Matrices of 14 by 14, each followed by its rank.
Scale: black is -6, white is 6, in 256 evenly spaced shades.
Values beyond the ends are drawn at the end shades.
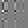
one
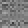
three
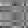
one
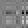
one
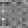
three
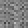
three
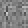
three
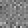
three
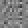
three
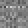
three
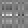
one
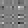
one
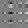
one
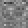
three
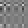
one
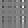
one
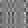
one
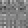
three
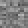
three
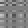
one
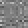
three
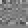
three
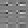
one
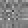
three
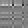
one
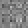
three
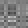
one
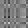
one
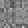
three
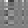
one
